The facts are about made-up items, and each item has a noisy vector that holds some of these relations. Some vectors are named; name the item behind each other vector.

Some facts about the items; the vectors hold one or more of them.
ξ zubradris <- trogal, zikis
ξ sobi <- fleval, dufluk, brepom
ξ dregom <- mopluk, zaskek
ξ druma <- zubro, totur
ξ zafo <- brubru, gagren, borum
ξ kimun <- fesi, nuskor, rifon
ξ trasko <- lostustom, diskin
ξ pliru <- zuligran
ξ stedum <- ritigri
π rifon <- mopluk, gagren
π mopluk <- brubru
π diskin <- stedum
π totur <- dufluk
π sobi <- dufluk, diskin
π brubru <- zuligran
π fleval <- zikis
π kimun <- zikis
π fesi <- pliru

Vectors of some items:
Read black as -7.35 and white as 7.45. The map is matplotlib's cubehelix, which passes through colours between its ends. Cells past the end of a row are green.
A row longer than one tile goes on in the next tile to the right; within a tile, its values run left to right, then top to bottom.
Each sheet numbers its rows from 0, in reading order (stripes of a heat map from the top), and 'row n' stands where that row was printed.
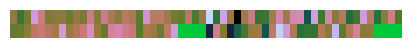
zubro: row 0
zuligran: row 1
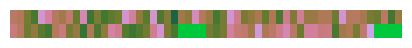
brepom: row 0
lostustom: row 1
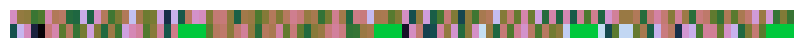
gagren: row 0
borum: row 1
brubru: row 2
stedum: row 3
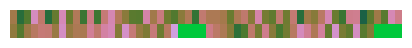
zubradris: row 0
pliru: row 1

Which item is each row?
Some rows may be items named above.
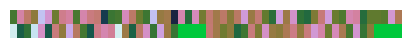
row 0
dufluk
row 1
zikis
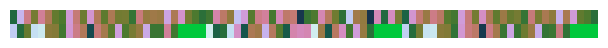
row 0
diskin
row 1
dufluk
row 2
diskin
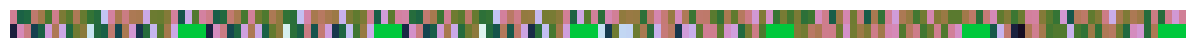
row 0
rifon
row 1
rifon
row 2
rifon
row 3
stedum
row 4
kimun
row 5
mopluk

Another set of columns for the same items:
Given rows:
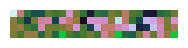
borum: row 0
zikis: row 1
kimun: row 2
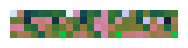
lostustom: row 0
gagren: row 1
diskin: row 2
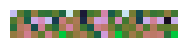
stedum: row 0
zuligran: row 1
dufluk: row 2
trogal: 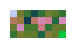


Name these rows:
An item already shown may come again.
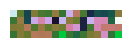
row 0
dufluk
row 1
fleval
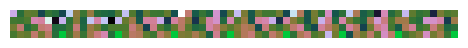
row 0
totur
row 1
sobi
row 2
pliru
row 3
brubru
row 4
pliru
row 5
mopluk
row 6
rifon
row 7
fesi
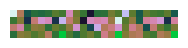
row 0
brepom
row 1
zikis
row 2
pliru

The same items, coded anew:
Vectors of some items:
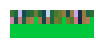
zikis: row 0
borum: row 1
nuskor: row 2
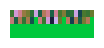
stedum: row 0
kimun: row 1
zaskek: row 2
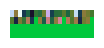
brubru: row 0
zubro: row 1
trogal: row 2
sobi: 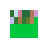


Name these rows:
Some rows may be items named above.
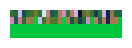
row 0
zikis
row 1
sobi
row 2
brepom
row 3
fesi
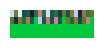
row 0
brubru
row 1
zuligran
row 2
totur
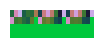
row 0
dufluk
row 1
diskin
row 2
diskin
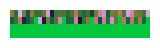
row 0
gagren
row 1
fleval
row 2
rifon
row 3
pliru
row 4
stedum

